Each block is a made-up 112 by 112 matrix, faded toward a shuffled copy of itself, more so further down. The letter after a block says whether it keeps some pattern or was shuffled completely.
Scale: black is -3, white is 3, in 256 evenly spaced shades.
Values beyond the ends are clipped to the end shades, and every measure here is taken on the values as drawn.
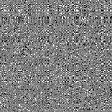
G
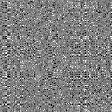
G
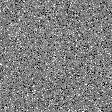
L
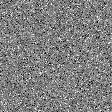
L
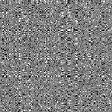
G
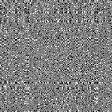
G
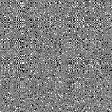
G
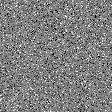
L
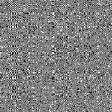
G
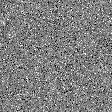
L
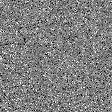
L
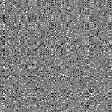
G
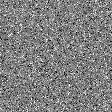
L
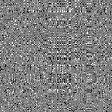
G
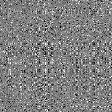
G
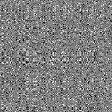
G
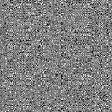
G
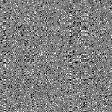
G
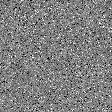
L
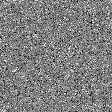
L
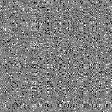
G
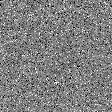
L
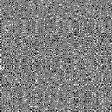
G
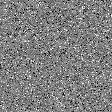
L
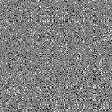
G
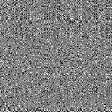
G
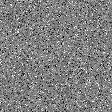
L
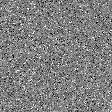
L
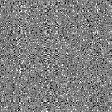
G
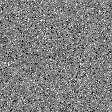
L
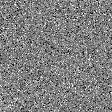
L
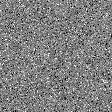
L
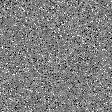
L
